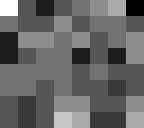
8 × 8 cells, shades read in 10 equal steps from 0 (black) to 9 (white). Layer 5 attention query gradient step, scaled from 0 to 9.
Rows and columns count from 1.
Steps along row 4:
up up same down up down up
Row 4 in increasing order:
1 1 1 3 3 4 4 5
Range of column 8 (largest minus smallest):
6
